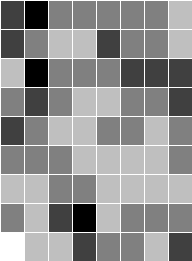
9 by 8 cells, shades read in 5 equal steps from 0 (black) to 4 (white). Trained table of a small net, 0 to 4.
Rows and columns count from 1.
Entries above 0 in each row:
7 8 7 8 8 8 8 7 8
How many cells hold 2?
31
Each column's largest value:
4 3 3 3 3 3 3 3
